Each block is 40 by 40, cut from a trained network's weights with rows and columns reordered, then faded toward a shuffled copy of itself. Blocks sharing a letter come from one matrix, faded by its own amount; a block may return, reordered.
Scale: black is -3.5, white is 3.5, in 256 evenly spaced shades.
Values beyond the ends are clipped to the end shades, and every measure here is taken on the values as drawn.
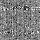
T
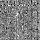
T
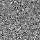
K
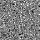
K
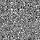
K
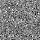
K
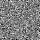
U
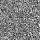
U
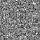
K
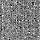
T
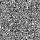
U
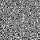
K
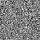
U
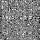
T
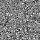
K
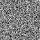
U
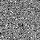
K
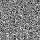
U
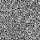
U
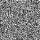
U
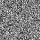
U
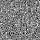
K
